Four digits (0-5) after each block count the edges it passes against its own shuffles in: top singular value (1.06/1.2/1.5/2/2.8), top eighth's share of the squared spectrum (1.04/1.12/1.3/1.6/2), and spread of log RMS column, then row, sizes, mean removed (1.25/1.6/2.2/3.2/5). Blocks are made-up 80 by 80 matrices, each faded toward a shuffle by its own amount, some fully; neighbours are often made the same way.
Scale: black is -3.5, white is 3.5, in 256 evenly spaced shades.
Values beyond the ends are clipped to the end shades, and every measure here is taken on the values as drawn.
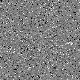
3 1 0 0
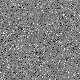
1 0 0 0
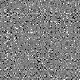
4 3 2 2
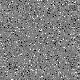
3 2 0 1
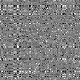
5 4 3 3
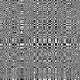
5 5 4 4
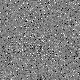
2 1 0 0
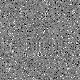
3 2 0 1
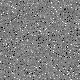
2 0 0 0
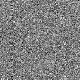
3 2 1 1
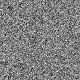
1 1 0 0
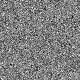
0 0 0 0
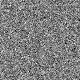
0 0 0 0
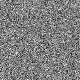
1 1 0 0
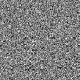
3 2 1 1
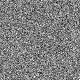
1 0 0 0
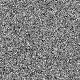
0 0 0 0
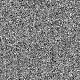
0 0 0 0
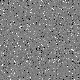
3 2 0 0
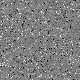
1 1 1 0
